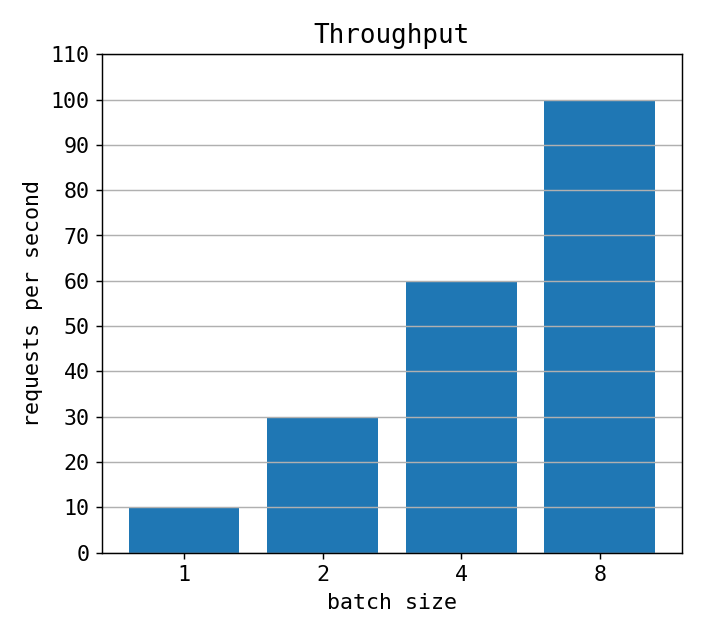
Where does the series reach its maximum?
8
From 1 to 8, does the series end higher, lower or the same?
higher
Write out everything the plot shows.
Title: Throughput
x-axis: batch size, ticks 1 2 4 8
y-axis: requests per second, ticks 0 10 20 30 40 50 60 70 80 90 100 110
Values:
10 30 60 100
